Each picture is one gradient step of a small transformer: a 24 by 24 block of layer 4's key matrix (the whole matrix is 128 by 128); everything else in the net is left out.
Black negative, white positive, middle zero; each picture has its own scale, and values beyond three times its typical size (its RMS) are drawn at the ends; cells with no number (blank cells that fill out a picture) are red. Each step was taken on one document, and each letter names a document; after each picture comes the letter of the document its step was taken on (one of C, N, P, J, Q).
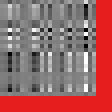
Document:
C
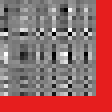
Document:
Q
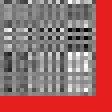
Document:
C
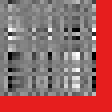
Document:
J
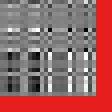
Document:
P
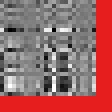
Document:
P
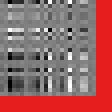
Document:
P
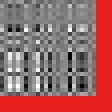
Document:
P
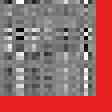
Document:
C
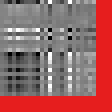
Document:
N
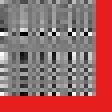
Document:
Q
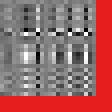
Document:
Q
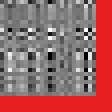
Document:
J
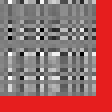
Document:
N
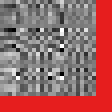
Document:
J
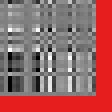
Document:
P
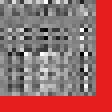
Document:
C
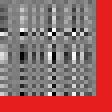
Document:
Q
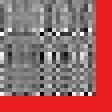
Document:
Q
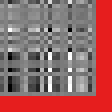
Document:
P
